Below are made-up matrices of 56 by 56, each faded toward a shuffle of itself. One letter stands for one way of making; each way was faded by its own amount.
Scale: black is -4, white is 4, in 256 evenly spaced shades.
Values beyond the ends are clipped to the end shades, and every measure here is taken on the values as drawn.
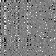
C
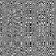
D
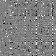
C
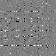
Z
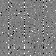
C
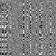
D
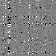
Z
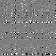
Z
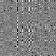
D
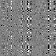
D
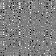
C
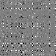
Z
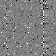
C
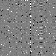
C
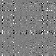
Z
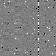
C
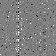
C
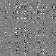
Z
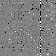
C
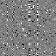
C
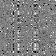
C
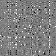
C
